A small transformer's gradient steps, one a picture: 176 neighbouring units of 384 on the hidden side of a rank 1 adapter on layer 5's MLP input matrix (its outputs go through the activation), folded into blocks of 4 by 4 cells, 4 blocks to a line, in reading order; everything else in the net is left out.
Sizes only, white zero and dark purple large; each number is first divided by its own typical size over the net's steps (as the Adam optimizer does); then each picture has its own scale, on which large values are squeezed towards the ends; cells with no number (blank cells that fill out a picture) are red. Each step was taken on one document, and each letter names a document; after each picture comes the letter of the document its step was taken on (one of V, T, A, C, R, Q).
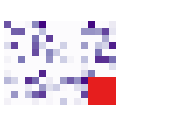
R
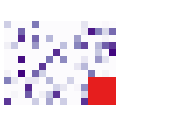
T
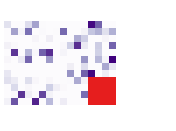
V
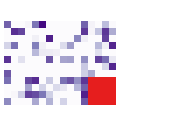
R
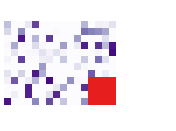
T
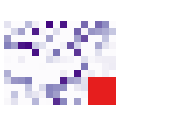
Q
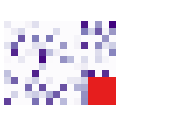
T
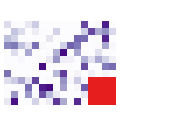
Q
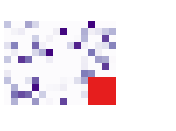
V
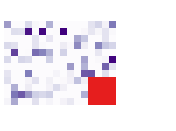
V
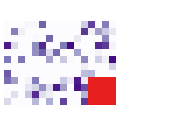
R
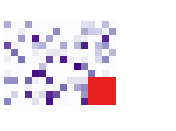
T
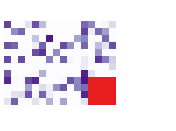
R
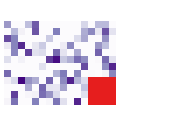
Q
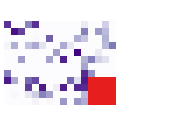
R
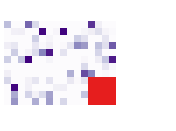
V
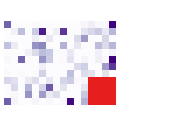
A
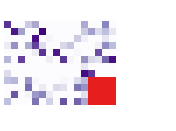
R
